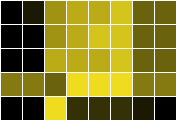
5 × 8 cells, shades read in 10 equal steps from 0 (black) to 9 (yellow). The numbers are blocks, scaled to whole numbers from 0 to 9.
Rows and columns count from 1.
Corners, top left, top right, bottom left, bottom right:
0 4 0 0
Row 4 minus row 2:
5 5 -2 2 1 1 1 1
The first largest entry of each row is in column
6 5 6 4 3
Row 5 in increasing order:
0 0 0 1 2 2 2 9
